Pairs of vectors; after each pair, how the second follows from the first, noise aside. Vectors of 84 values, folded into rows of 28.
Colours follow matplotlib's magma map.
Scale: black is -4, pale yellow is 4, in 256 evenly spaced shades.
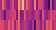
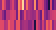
copied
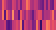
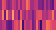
copied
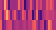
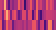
copied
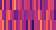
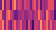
copied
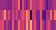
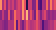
wrapped around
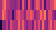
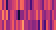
wrapped around
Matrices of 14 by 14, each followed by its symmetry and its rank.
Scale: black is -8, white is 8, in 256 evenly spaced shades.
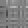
antisymmetric, rank two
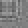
antisymmetric, rank two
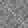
symmetric, full rank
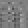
neither, rank two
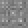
symmetric, rank three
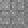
symmetric, rank three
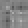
symmetric, rank two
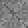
symmetric, full rank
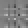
antisymmetric, rank two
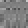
neither, rank two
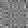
antisymmetric, rank two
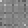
symmetric, rank three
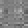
neither, rank two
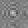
symmetric, rank two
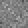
symmetric, full rank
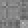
symmetric, rank three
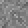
symmetric, full rank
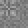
symmetric, rank three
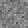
symmetric, full rank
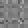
antisymmetric, rank two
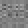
neither, rank two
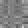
neither, rank two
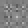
symmetric, rank two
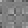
symmetric, rank two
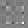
symmetric, rank two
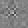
symmetric, rank three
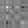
symmetric, rank two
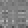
neither, rank two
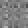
antisymmetric, rank two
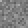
symmetric, full rank
